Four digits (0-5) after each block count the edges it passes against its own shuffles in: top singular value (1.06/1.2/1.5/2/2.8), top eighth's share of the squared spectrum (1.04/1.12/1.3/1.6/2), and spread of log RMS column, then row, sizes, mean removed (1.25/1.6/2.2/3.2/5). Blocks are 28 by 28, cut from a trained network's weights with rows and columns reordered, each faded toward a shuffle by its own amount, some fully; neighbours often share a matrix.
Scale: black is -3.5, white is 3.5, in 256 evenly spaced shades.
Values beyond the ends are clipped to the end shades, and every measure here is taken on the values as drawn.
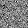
0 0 0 0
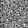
0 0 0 0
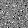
0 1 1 0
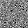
2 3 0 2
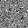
0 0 0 0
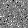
1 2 0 1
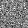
2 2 0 0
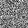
0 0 0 0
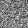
0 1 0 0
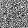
1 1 0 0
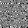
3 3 0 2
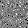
1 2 0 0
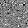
2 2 0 1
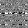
3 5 0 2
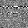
3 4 0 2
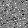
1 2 0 1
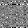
3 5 0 3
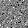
1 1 0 0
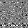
3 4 0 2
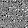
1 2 0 1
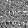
3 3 0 2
